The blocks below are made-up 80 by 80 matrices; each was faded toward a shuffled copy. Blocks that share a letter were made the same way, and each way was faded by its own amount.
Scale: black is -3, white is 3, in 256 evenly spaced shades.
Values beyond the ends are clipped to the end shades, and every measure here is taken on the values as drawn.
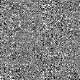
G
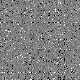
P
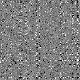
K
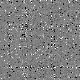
P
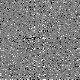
P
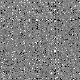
P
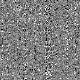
G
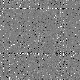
P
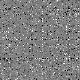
P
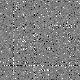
P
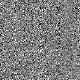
G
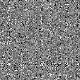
G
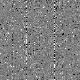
K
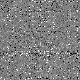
P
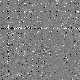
P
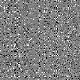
K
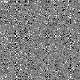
K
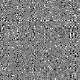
K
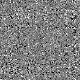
G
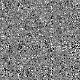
G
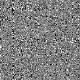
G
